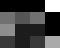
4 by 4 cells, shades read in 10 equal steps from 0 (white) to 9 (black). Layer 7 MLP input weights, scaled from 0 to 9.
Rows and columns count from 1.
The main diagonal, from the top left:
9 6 8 3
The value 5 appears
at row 2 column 1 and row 2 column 3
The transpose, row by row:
9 5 4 7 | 9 6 8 8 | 9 5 8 7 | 0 9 9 3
